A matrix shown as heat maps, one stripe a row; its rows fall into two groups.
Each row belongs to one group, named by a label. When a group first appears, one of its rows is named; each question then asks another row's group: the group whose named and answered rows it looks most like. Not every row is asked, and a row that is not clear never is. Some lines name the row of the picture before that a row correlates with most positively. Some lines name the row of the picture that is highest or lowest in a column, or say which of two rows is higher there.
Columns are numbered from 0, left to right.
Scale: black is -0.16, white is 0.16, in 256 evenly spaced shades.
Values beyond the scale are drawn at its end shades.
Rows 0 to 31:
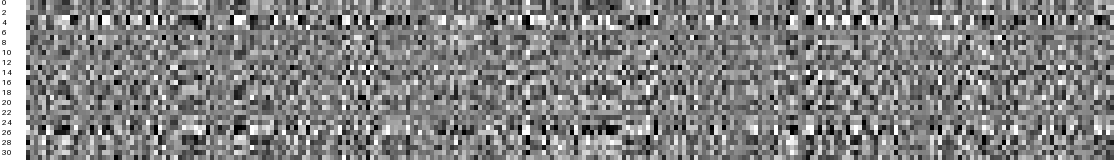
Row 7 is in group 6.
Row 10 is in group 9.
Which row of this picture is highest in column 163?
14
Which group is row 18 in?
9
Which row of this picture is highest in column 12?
25
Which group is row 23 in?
9
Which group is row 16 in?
6
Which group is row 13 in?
6
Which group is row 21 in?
6
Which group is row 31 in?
6
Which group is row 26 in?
9
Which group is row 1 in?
9
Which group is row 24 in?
9
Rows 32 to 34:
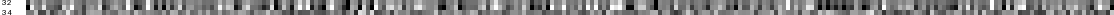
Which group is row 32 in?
9
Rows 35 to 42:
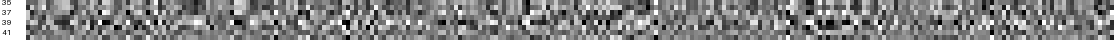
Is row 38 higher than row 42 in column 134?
No
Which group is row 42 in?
9
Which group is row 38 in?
9
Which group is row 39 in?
9
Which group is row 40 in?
6
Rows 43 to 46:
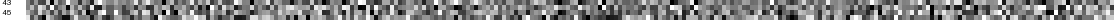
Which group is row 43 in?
6
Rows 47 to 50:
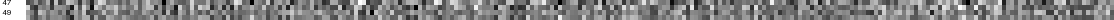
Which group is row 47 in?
6
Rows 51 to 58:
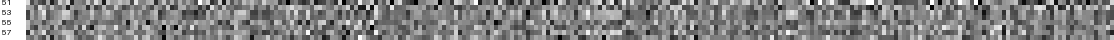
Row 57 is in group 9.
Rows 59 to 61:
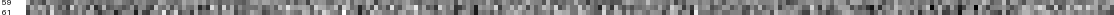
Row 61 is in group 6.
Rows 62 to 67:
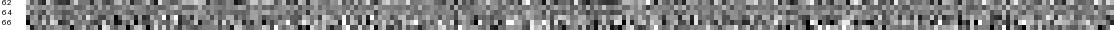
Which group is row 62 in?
9
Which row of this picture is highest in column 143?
67
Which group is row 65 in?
6
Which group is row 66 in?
6
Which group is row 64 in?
9
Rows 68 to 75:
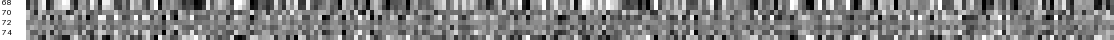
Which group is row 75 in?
9
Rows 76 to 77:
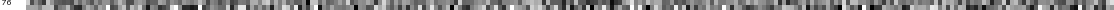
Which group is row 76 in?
9
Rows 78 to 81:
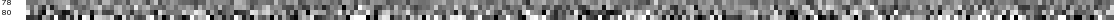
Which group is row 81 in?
6
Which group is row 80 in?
9
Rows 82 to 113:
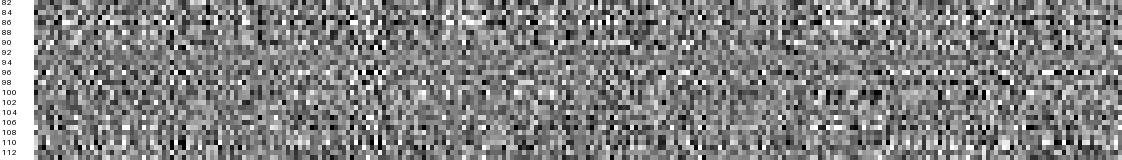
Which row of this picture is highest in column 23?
107
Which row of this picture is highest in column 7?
86
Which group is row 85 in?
6
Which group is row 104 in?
6
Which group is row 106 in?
9
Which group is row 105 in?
6
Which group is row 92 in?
9
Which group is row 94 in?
6
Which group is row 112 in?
6
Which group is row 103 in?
9
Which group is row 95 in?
6
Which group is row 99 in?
6
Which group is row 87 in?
9
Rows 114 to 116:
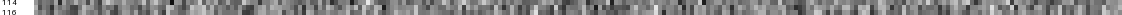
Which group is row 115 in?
9
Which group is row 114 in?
6
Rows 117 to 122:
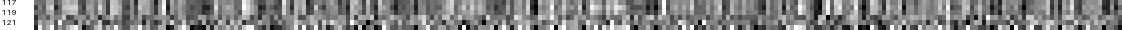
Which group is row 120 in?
6
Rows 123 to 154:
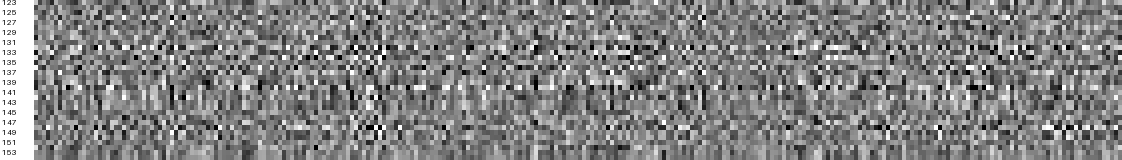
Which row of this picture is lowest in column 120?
132
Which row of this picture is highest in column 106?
140
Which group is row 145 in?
9
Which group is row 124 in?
6
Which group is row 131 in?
9
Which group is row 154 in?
9
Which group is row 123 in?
9
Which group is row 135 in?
6
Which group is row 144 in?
6
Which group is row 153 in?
9
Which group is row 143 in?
6
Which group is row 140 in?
6
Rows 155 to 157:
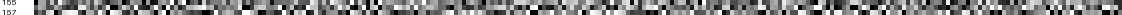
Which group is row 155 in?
6
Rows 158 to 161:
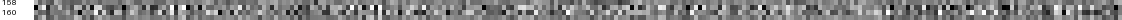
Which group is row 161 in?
6
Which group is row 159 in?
6
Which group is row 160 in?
6
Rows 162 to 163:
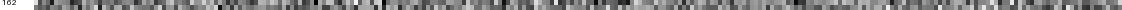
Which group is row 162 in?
9
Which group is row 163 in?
6
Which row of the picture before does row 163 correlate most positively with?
160
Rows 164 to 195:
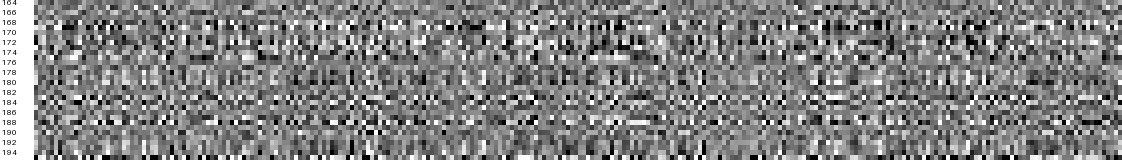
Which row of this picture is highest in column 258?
188
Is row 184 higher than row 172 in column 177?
No
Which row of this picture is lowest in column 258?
183
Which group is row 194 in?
6
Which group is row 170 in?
9
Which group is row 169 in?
9
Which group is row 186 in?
6
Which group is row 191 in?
9
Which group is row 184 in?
6
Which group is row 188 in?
6
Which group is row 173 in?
9
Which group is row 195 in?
6
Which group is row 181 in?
6
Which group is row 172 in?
6
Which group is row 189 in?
6
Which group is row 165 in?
9
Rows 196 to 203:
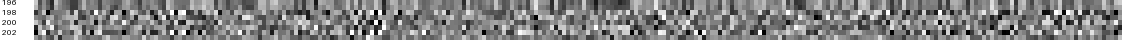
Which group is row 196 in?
9
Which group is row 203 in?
6
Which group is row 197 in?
9
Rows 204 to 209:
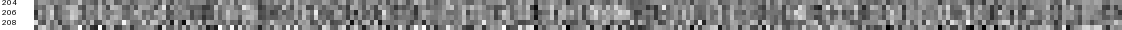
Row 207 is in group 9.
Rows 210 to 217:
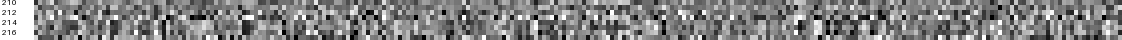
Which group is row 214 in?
9
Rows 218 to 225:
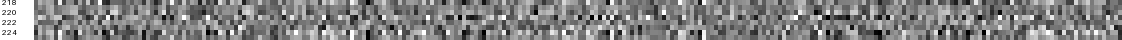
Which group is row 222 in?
6
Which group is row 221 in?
9
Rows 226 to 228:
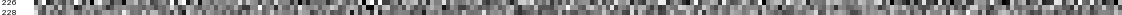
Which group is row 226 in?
6
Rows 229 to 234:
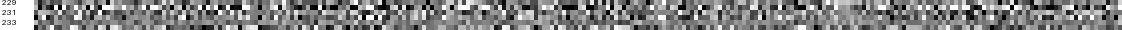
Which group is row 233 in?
9
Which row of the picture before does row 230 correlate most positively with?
228
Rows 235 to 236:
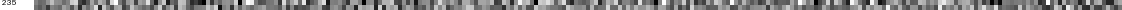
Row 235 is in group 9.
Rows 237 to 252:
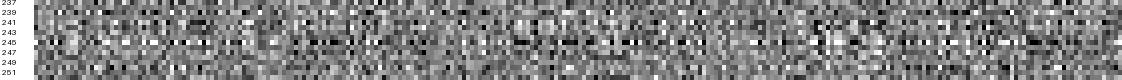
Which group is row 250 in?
6
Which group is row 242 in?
6
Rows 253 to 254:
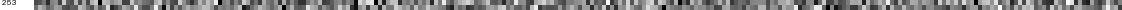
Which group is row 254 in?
9
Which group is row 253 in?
6
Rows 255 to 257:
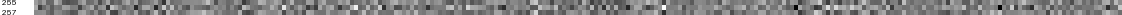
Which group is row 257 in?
9
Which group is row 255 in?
9
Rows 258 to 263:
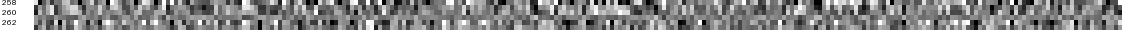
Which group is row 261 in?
9
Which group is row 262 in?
6
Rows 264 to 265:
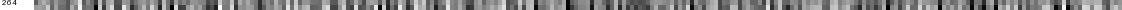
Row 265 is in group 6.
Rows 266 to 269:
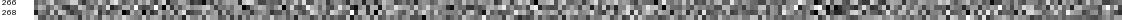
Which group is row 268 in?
6
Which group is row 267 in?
9
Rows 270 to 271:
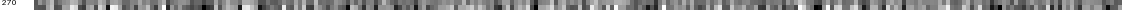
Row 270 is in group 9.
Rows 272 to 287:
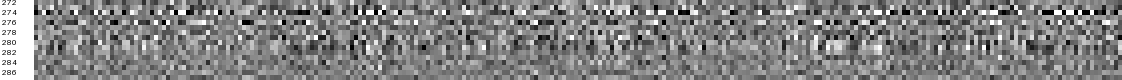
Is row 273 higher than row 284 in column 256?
No
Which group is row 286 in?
9
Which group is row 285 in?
6
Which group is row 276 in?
9
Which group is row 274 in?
6
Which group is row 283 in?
9
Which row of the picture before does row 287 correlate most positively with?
270
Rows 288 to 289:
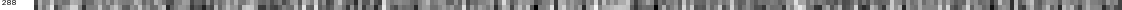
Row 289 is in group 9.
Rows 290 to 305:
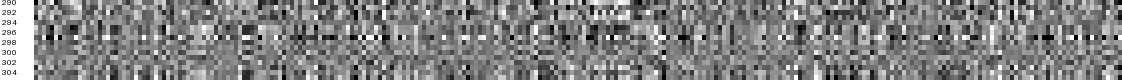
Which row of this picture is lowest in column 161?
297
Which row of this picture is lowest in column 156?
302
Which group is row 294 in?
6
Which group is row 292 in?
9
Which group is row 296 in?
9
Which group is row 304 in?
9
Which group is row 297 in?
6
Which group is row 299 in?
6
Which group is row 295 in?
9
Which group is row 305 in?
9
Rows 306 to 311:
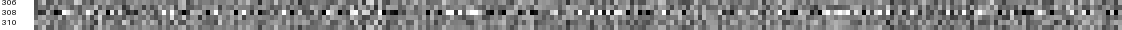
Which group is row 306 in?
6
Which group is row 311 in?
6
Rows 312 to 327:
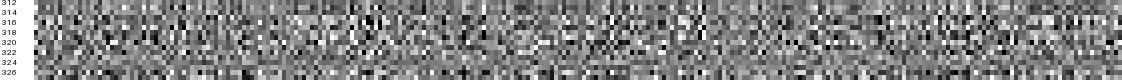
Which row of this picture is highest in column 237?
314
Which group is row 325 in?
9
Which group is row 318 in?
6
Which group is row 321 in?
9
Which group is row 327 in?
9
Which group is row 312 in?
6
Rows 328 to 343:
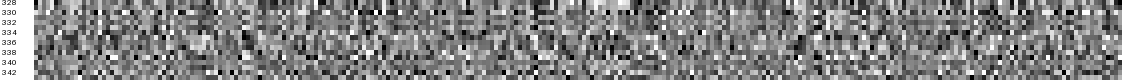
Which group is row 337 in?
9
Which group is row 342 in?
6
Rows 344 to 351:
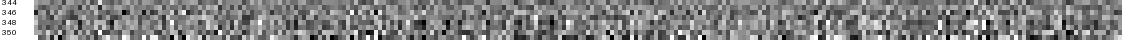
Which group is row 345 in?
6
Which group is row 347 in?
9
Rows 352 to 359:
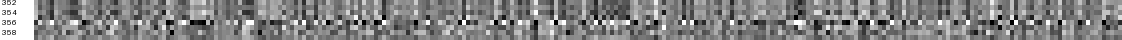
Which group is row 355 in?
9
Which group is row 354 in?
9
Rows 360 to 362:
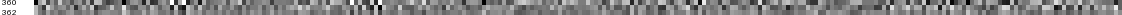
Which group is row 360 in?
6
